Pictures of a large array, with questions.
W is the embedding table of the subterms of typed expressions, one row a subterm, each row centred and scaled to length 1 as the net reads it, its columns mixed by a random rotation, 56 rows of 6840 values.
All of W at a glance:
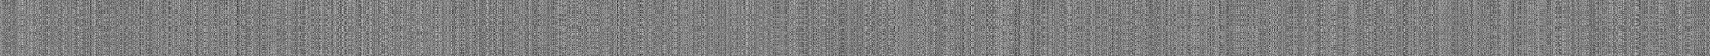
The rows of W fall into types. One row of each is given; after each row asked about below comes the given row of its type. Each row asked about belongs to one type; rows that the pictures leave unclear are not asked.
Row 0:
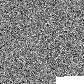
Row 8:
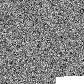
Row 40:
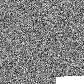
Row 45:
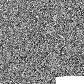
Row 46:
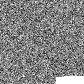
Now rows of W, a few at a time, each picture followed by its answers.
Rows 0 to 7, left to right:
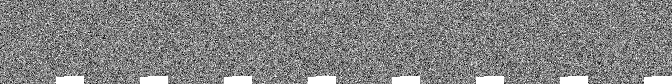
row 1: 8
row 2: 8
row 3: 46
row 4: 8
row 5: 45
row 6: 40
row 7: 8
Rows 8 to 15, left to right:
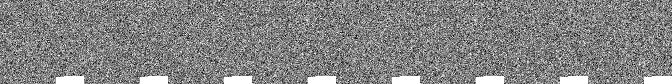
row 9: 40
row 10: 0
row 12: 8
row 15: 45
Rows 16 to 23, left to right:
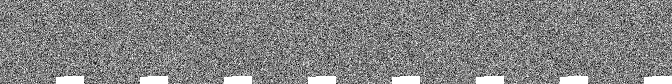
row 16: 40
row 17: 8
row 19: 45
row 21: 0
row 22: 46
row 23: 40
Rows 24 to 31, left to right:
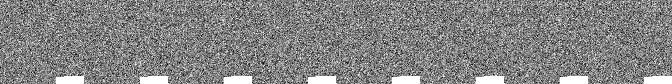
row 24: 0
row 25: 45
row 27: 8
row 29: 46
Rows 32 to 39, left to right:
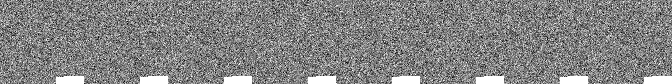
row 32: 0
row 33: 40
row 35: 0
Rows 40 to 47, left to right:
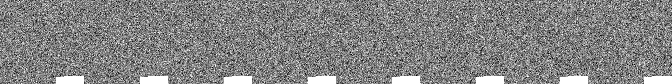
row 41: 0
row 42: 8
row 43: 46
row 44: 8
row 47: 45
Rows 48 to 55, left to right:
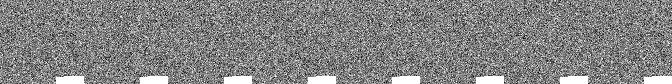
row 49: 45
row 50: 40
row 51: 46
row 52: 45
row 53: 40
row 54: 0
